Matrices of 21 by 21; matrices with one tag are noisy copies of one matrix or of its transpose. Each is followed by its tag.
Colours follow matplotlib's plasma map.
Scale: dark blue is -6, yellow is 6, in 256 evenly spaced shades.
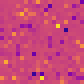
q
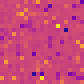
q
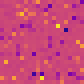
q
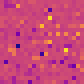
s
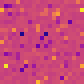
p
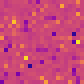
q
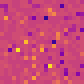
s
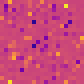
p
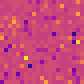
q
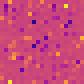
p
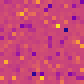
q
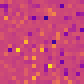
s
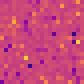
q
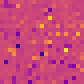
s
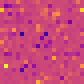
p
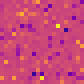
q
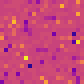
q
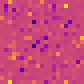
p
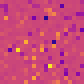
s
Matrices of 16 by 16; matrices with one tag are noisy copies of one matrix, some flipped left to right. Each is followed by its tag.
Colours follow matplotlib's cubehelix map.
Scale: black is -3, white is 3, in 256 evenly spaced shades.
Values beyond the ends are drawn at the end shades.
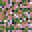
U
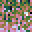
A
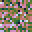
U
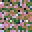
U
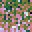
A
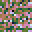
U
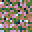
U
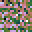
U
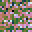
U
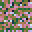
U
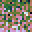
A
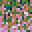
A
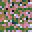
U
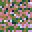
U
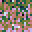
A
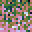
A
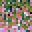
A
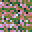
U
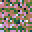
U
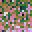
A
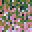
A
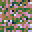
U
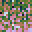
A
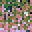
A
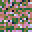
U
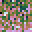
A
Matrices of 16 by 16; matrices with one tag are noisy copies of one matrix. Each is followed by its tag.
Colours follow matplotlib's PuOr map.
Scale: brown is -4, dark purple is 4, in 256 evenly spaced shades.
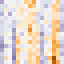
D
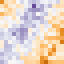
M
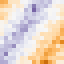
M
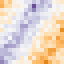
M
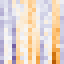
D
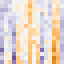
D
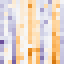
D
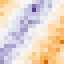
M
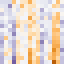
D
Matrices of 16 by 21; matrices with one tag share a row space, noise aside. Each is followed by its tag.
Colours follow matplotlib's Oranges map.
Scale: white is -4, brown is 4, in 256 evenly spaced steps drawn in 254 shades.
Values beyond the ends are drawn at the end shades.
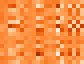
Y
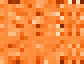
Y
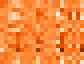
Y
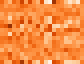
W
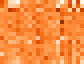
Y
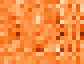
Y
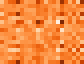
Y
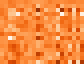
Y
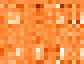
Y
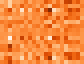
W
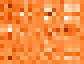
W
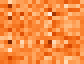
W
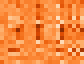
Y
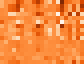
Y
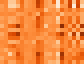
Y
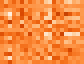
W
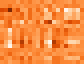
W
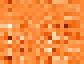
W
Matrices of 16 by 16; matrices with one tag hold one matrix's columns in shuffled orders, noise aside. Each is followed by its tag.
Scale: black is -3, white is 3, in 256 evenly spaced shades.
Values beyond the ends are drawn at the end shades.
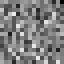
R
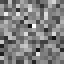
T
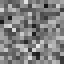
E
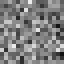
E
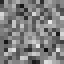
R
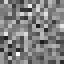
T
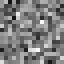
R
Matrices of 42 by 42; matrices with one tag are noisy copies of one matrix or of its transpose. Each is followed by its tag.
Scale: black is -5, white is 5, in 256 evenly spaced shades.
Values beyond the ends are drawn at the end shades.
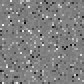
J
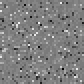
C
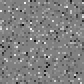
J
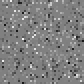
C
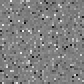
J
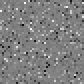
J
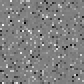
J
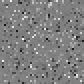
C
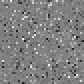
C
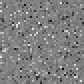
C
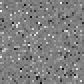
C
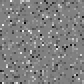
J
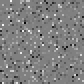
J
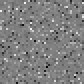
J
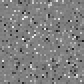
C
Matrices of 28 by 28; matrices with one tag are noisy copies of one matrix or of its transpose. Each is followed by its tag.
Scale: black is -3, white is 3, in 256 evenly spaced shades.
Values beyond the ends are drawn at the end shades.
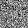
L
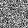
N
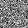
N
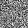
L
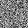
N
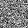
N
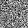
L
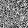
N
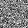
N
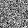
N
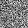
L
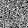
N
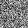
L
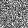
L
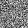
L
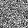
N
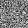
L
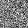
N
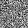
L
